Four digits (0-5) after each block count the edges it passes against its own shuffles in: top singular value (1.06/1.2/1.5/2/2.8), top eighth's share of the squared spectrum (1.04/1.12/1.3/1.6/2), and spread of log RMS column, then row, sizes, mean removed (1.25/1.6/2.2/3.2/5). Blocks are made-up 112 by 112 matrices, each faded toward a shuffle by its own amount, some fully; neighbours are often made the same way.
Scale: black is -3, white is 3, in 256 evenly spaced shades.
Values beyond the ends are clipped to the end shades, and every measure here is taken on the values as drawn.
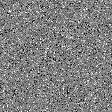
2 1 0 0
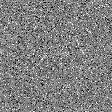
3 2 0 0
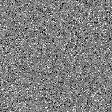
3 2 0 0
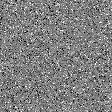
2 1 0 0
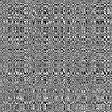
5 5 4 4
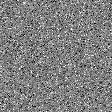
0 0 0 0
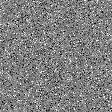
0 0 0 0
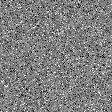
0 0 0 0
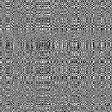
5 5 4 4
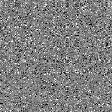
4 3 2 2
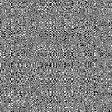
5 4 3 3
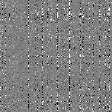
3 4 4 3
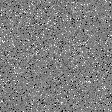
0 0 0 0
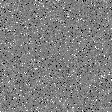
0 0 0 0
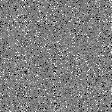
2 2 2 2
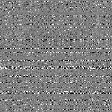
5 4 2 4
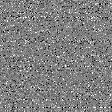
3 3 0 3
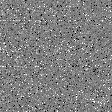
2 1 0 1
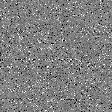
2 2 0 1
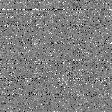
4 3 0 2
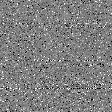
3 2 0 2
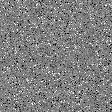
1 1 0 0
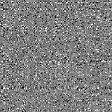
4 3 2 2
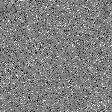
0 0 0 0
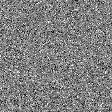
2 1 0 0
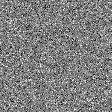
2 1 0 0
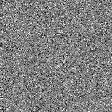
3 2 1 1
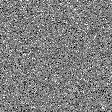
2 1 0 0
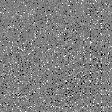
4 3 2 1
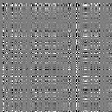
5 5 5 4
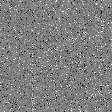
3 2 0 0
